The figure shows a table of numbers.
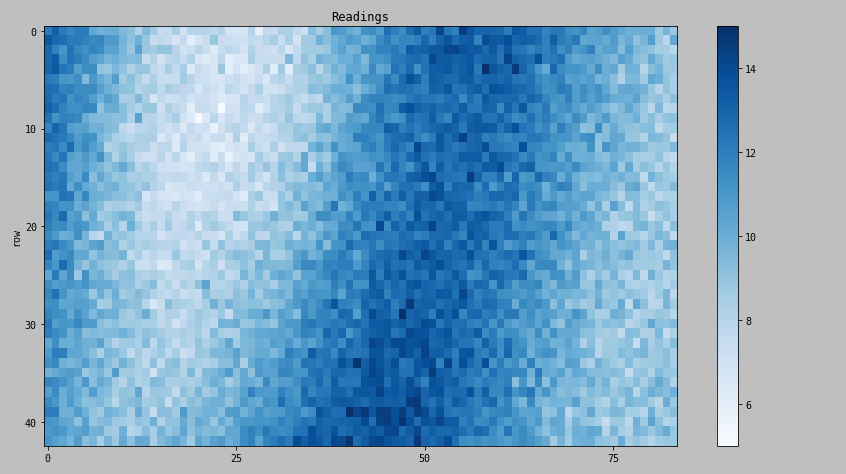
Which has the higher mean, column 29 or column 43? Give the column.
43
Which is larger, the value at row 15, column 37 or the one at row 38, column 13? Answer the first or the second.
the first
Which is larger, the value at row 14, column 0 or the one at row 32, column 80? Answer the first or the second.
the first
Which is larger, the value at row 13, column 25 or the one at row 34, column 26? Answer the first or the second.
the second
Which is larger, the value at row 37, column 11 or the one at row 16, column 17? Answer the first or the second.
the first
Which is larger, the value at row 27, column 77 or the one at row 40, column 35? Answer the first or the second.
the second
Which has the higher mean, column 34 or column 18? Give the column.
34
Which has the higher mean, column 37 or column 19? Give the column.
37
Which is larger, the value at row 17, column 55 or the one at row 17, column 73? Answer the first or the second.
the first
